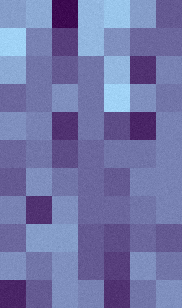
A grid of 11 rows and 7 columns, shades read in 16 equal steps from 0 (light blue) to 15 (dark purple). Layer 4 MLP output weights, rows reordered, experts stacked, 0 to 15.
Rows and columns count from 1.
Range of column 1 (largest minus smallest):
13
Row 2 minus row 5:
-5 0 -1 -5 -5 -5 2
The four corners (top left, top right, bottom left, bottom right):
4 9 13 5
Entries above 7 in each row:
2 3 2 1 3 3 3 3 5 2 3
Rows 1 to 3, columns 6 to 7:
4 9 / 8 8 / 12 6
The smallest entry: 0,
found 2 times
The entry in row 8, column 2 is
12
